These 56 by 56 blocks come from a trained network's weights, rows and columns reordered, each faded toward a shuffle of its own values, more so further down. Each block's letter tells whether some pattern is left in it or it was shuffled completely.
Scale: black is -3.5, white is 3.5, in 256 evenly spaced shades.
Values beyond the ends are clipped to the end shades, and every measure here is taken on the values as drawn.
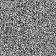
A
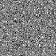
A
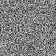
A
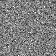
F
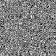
A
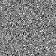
A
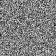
F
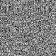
A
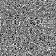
A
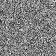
F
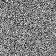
F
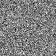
F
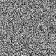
A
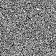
F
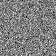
F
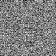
A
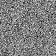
F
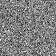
F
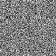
A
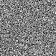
F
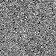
F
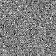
A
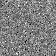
F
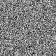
F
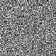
A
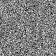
F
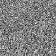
A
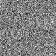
A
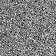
F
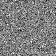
F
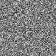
A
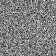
F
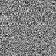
A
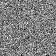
F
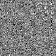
A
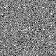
A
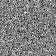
F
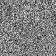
A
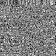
A
